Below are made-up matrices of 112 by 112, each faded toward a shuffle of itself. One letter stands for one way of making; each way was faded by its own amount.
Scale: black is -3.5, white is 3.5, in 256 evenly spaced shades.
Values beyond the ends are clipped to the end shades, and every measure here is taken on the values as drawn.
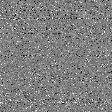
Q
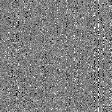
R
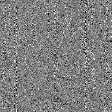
R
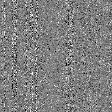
R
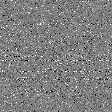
Q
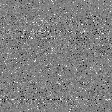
Q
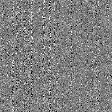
R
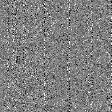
R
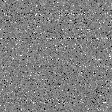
Q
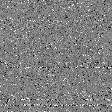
Q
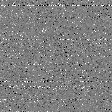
Q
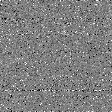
Q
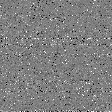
Q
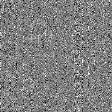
R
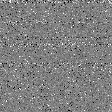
Q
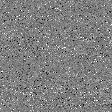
Q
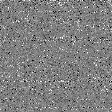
Q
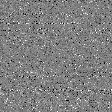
Q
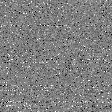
Q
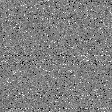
Q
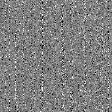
R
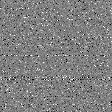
Q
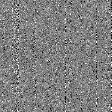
R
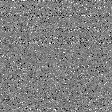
Q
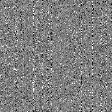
R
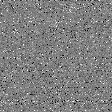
Q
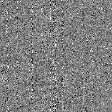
R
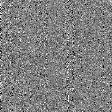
R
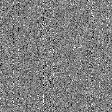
R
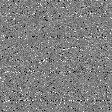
Q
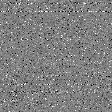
Q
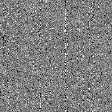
R
